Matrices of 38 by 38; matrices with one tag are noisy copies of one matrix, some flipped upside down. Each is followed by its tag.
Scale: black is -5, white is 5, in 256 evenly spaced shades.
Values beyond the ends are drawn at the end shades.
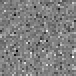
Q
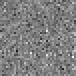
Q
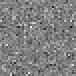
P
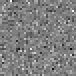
P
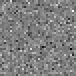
P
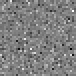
P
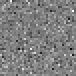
P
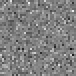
P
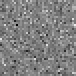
Q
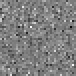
P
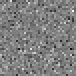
P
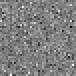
P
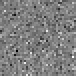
Q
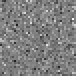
Q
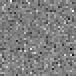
P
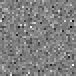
P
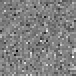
Q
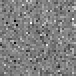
Q
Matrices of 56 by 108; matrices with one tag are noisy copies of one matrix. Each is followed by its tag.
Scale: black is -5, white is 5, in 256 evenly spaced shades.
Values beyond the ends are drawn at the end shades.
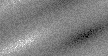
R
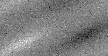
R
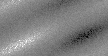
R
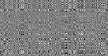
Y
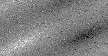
R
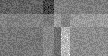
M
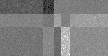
M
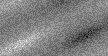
R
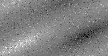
R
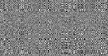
Y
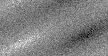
R
